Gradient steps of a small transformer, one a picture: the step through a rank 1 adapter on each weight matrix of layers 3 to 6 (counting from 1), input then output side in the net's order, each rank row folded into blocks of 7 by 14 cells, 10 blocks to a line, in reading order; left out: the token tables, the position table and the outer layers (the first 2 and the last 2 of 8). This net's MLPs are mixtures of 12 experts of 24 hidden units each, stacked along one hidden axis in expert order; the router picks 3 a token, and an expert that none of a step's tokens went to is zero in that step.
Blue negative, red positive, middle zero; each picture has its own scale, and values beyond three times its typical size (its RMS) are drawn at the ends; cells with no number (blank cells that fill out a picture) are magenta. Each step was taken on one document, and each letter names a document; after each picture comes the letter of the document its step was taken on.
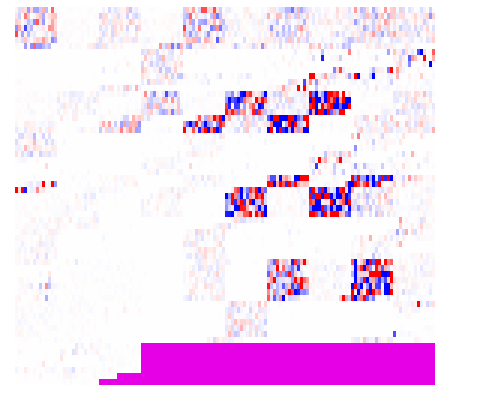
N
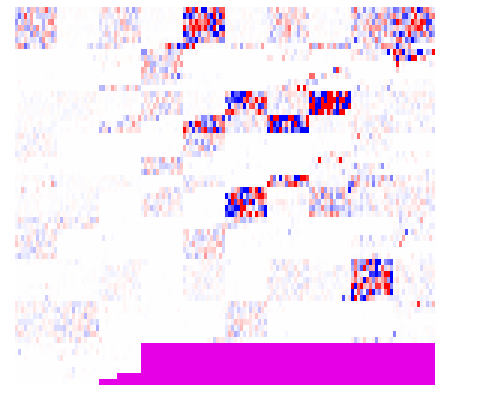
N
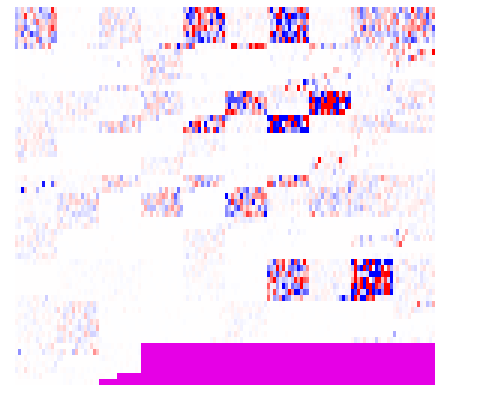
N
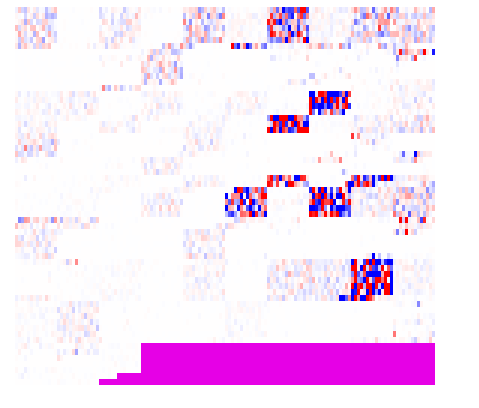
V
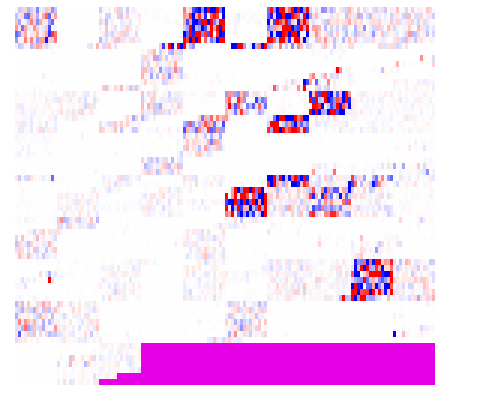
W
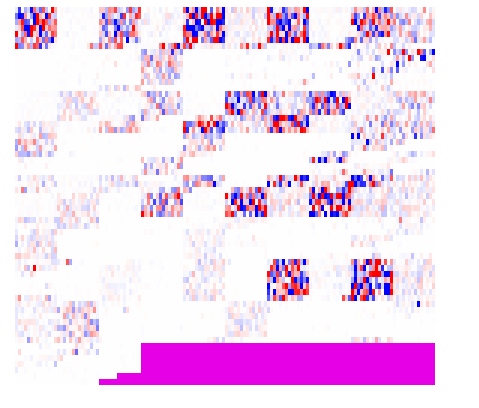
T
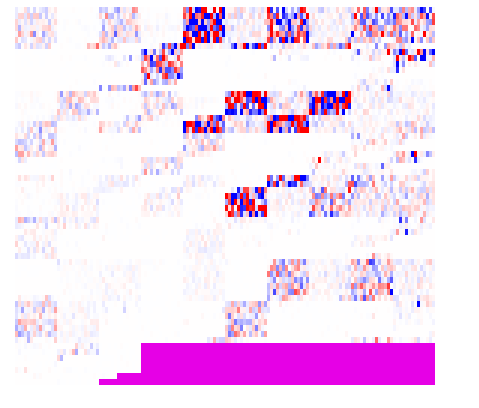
T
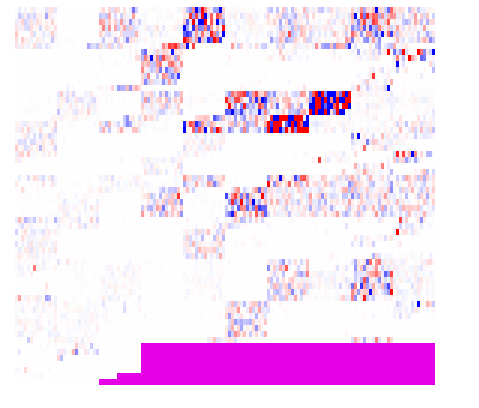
T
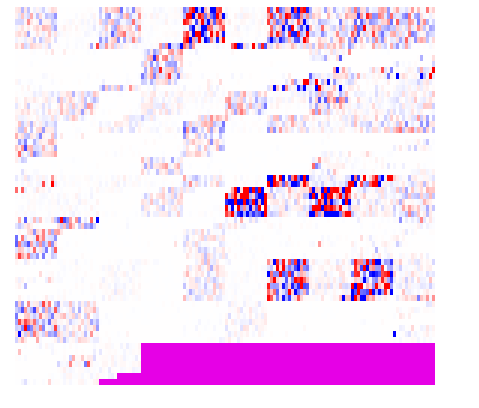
W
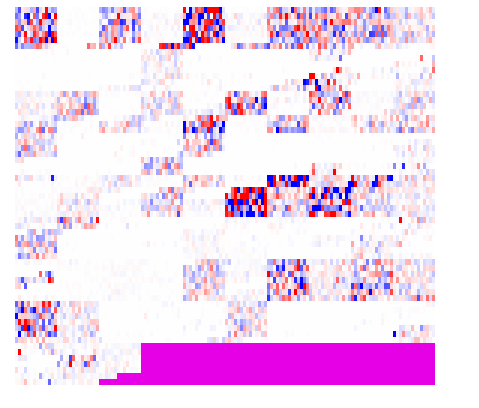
W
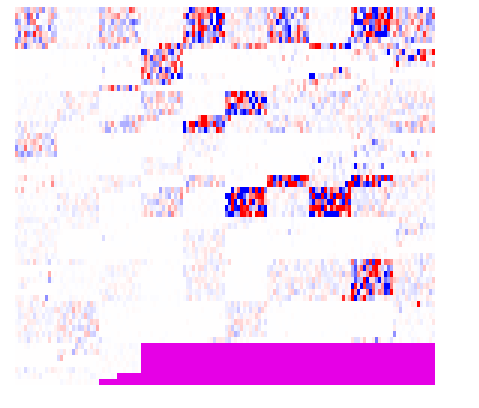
N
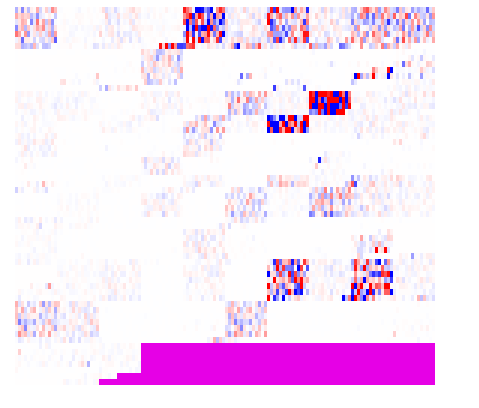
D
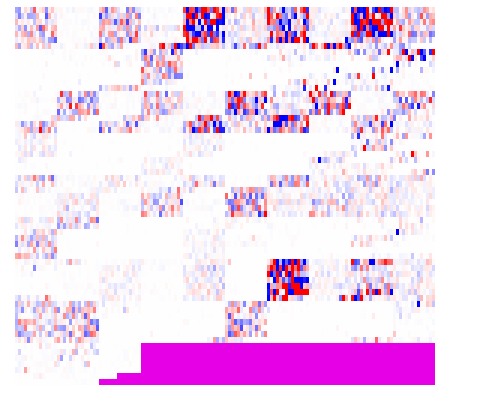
T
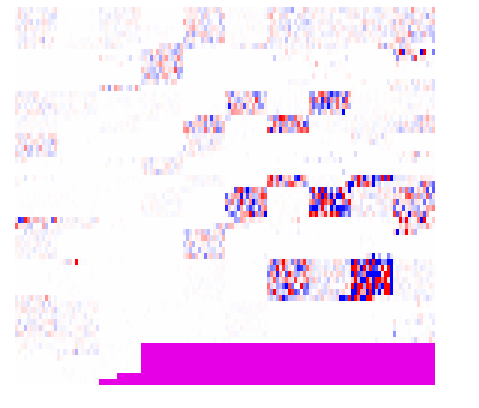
V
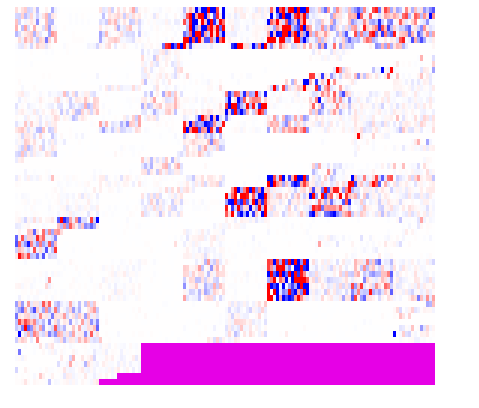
W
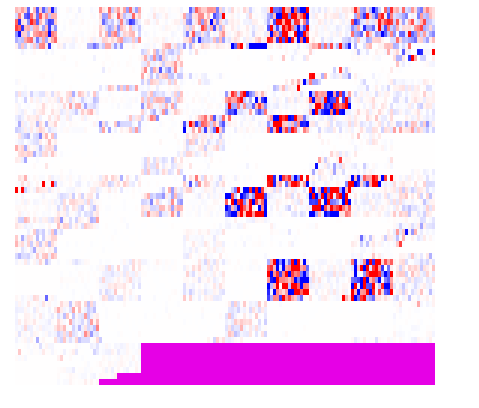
N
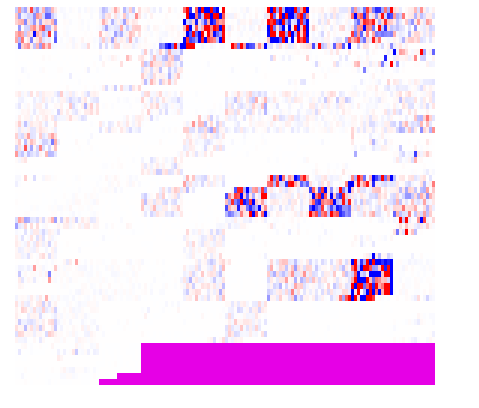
V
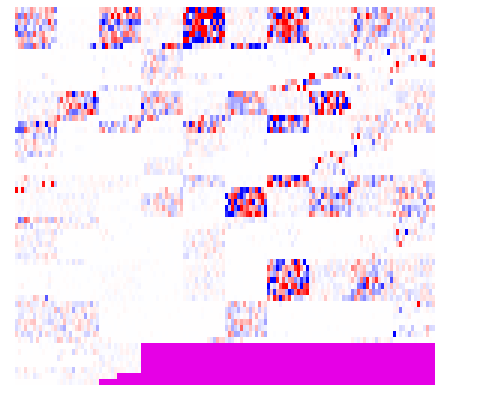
N
